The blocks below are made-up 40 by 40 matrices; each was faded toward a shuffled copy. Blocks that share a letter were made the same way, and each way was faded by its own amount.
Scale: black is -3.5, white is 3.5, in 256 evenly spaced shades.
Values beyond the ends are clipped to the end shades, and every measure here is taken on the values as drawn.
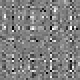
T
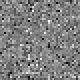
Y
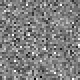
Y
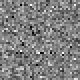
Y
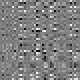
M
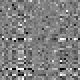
T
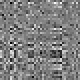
T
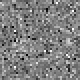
Y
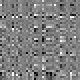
M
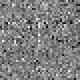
Y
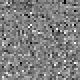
Y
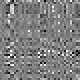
M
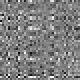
T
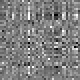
T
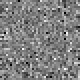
Y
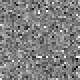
Y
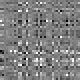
M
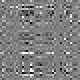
M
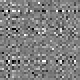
T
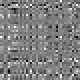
M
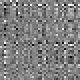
T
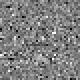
Y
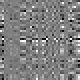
M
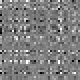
M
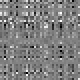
M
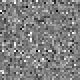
Y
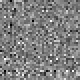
Y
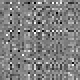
T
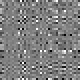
M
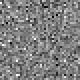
Y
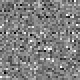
Y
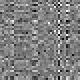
T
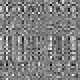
T
